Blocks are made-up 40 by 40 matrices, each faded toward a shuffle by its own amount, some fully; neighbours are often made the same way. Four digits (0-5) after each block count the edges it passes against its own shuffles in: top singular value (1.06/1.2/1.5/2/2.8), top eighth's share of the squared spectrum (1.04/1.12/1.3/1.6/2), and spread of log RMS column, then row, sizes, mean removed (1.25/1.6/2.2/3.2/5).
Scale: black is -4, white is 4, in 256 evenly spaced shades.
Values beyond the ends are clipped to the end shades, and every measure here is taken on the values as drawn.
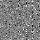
2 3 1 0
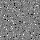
0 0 0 0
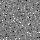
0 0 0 0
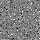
0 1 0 0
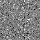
1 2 1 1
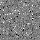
2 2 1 1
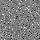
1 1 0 0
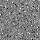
1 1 0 0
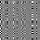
4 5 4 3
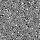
0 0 0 0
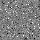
2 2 0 0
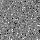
0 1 0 0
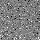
0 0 0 0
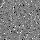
0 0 0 0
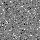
0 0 0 0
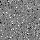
0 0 0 0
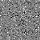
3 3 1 1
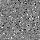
0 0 0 1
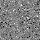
2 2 0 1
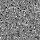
1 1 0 1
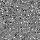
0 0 0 1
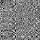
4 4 2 2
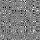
4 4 2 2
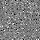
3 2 0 1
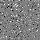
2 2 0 0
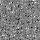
0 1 0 0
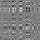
4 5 3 3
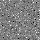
1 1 0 0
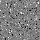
1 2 0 0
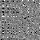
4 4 2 1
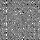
3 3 1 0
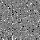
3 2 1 0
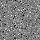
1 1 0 0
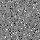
2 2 0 0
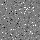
1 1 0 0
